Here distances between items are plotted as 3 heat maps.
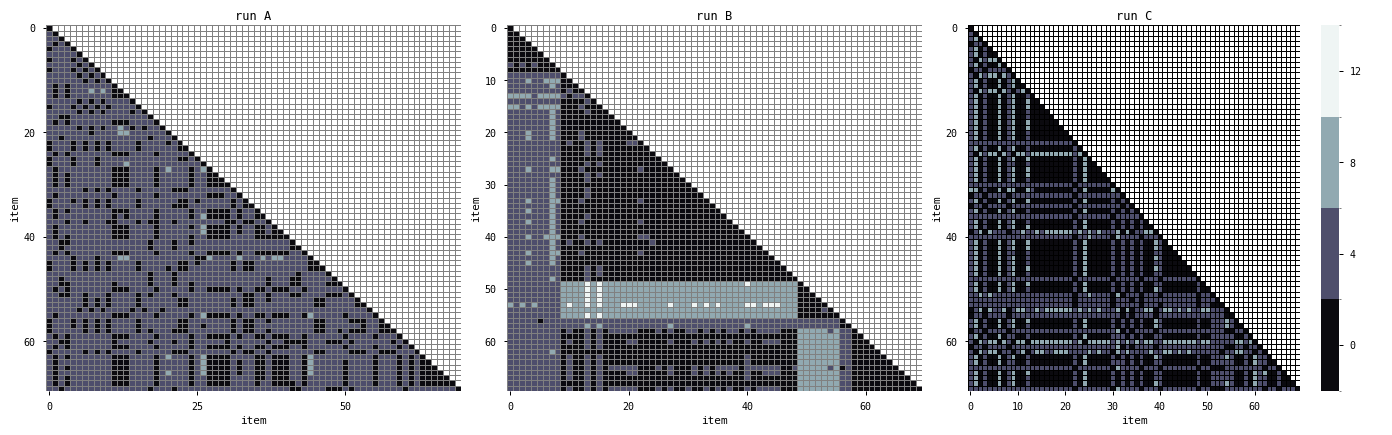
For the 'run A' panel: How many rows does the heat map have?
70
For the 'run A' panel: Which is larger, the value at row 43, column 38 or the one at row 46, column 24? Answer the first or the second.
the second
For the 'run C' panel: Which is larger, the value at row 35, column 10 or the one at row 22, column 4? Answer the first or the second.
the second
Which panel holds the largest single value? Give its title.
run B
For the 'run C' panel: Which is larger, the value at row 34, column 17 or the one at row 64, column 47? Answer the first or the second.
the first
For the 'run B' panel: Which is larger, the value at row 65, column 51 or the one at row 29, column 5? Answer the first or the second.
the first
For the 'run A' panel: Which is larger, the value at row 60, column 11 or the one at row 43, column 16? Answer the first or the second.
the second
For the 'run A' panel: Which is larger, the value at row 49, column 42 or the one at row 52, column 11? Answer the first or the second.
the second
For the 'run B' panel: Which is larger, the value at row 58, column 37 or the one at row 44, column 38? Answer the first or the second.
the first
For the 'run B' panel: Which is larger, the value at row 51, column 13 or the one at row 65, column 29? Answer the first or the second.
the first
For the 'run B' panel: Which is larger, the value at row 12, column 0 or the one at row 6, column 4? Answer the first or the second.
the first
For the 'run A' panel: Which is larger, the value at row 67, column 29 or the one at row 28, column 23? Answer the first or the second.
the second
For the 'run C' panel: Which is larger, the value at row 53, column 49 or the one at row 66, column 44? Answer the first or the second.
the first
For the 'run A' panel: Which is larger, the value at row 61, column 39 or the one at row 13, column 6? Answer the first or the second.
the second
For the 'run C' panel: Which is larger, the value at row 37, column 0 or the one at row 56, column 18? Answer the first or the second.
the first
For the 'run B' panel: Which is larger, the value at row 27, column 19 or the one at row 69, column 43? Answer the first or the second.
the second
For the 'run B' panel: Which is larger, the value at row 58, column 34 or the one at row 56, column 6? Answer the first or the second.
the second
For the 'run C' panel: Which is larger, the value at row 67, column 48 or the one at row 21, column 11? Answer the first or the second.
the first
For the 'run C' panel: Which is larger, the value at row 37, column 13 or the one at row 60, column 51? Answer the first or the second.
the second
